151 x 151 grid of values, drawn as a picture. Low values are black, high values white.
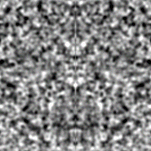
The left and right halves mirror each other. On average the colour sits 50% of the way up the scale. No single row or column stands out from its neighbours. No seam splits the table. The field is mottled with small blotches.
